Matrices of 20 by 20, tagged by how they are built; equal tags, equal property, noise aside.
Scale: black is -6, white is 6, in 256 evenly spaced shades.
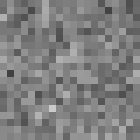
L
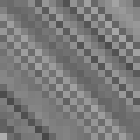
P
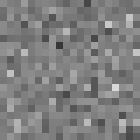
L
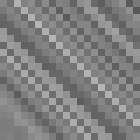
P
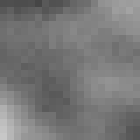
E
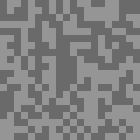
L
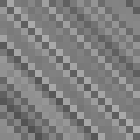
P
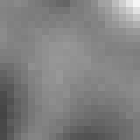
E
